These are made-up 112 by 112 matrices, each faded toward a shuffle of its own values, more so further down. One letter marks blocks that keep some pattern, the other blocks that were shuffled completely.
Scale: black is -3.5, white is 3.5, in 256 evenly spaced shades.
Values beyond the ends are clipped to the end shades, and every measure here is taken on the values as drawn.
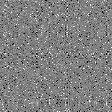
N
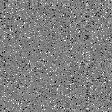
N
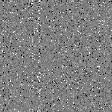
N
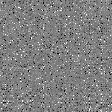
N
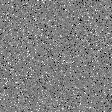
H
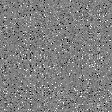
N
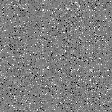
N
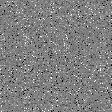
N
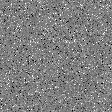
H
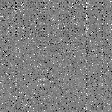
N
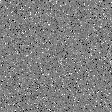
H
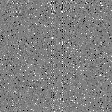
N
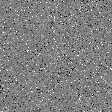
H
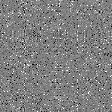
N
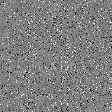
N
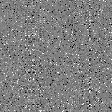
N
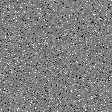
H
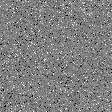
H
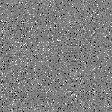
N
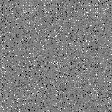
N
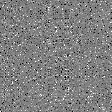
N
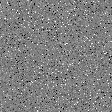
H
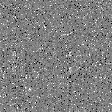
N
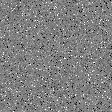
H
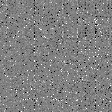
N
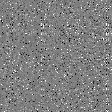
N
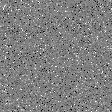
H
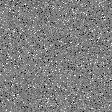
H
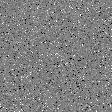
H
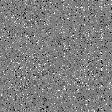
N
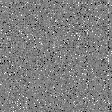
N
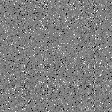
N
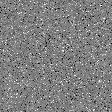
H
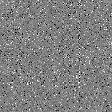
N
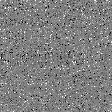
N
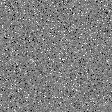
H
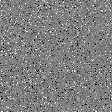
N
